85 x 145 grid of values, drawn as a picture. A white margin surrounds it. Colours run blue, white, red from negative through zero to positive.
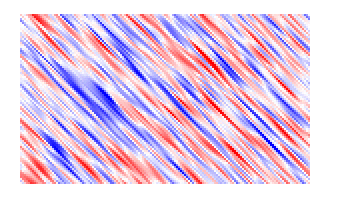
There is no overall slope. Streaks slant down to the right. No row or column stands out. The halves do not mirror each other. The histogram is bell-shaped. The ninth with the lowest average is the middle left.
